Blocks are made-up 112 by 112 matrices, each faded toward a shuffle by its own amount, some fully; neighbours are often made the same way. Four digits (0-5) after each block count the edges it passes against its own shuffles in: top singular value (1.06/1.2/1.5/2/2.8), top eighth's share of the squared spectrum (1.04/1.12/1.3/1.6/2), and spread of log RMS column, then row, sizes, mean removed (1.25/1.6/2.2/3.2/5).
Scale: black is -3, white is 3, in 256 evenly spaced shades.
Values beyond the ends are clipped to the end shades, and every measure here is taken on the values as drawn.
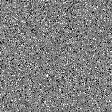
3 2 0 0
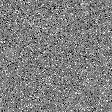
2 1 0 0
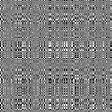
5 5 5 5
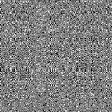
5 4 3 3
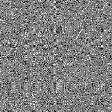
4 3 2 2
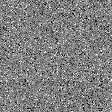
3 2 0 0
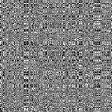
5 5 4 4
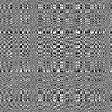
5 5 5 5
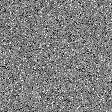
0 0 0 0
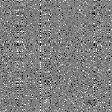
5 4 3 2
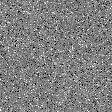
0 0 0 0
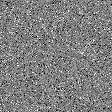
0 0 0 0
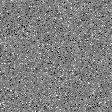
0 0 0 0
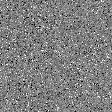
0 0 1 0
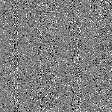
2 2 3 0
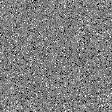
1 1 2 0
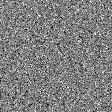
2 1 0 0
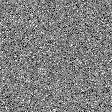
1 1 0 0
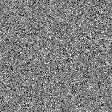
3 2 0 0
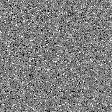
0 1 0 2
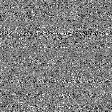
1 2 0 4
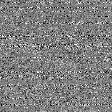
1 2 0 4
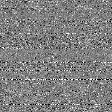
2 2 0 4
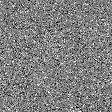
0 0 0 1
